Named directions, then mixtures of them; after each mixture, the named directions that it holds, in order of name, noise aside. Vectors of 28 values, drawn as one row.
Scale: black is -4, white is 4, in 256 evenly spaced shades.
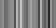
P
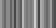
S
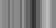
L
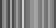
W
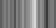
L, S, W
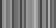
L, P, W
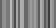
P, W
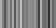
P, S, W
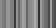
P, S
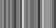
L, S, W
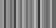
P, S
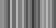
L, P, W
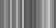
L, W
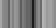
L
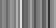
P, S
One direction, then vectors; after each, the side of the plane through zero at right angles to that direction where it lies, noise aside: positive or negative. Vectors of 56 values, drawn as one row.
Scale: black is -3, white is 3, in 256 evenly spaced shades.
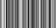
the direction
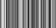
positive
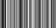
negative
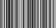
positive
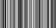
negative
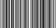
positive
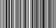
positive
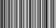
negative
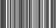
negative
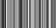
negative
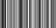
negative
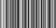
positive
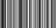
negative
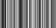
negative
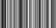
negative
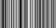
negative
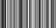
negative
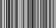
positive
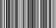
positive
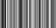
negative
